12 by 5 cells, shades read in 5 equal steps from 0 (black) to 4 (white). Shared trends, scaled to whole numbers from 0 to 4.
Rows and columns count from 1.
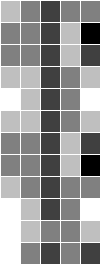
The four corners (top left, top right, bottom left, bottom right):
3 2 4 1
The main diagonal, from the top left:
3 2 1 2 4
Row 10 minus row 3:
2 1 0 -1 3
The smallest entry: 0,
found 2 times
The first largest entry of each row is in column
1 4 4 1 1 1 4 4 1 1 1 1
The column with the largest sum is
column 1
